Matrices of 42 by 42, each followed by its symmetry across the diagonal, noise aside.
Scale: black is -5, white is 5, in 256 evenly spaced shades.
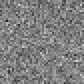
neither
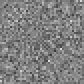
symmetric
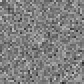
symmetric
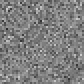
symmetric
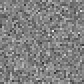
neither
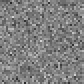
neither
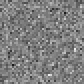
symmetric
